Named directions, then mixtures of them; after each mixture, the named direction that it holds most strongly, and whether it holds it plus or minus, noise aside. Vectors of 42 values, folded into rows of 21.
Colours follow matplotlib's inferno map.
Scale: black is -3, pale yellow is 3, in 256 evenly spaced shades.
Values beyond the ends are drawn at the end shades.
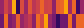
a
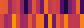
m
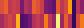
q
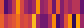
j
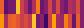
j, plus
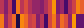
a, minus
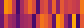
j, minus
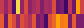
a, minus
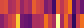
q, plus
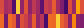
a, minus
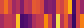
q, plus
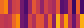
m, plus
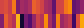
q, plus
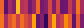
j, plus
